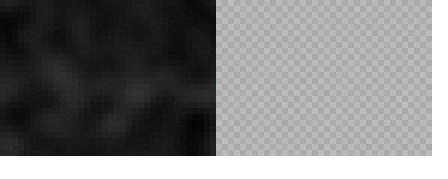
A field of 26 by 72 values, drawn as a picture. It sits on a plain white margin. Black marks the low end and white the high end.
The table splits into one row of 2 panels. Panel 1,1: very low, blotchy, faint in contrast. Panel 1,2: high, checkered, faint in contrast.
